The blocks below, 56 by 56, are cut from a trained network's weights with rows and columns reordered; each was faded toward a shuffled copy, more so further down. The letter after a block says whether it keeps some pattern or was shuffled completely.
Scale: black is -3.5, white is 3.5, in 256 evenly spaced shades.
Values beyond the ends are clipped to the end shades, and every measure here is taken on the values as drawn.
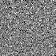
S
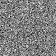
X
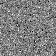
X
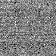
S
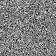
X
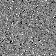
X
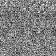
S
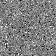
X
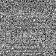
S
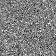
X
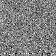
S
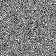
X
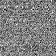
S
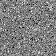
X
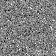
X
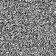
X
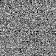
S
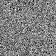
X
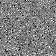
X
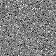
X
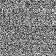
S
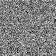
S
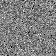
X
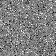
X
